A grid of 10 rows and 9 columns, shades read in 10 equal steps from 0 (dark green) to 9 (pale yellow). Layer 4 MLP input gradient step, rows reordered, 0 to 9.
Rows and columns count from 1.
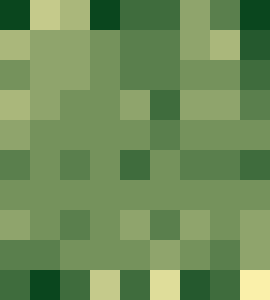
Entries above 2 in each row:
4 8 8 8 9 7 9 9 9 3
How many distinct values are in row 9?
3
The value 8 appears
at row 10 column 6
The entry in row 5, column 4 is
4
